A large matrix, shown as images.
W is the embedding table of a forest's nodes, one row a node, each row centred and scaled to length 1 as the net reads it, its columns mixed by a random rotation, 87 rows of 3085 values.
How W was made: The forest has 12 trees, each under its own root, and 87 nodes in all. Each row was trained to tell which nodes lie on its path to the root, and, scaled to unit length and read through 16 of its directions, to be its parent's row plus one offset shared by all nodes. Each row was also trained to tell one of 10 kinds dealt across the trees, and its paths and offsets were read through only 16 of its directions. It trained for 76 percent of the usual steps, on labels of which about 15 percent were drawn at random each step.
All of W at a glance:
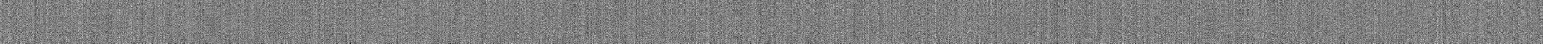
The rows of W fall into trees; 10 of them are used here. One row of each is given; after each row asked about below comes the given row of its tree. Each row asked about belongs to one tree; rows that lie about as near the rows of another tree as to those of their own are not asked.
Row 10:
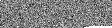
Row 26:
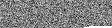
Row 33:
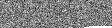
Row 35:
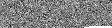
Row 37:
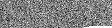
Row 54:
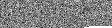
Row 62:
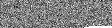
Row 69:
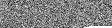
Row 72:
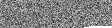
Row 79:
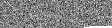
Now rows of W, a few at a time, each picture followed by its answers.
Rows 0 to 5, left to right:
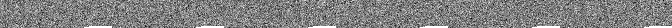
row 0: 69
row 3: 72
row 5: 69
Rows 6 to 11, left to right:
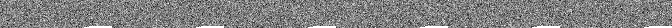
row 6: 35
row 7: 72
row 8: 10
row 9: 54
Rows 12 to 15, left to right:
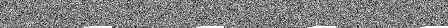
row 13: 62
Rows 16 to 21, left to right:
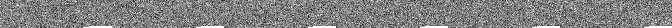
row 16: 54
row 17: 35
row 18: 26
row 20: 69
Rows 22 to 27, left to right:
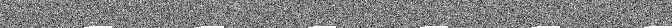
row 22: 72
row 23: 54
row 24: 72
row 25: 79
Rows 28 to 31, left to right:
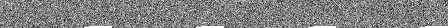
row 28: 10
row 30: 72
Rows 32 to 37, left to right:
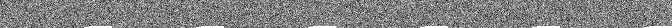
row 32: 35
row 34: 10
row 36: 26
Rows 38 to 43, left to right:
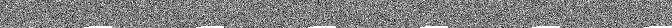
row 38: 54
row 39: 37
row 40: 10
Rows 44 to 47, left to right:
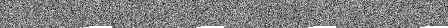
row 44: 37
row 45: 62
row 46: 54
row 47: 72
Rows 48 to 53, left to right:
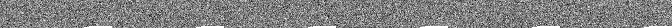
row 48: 35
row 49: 26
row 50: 10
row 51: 10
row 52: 54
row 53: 26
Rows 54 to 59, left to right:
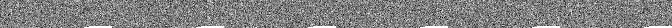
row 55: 10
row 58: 72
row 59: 54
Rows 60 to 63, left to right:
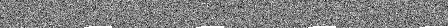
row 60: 79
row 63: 26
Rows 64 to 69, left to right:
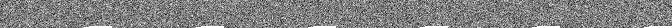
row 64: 37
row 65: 37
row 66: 10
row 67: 54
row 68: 54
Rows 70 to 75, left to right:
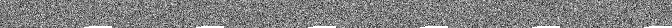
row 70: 10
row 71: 72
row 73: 54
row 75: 72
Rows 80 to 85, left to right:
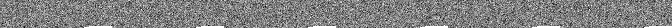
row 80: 79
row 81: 72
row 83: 62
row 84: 69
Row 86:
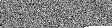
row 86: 10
